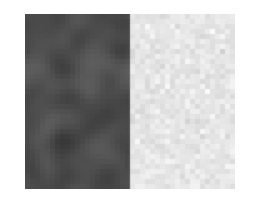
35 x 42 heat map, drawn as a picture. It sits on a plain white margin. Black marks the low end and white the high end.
The table splits into one row of 2 panels. Panel 1,1: low, blotchy, faint in contrast. Panel 1,2: very high, fine-grained, faint in contrast.
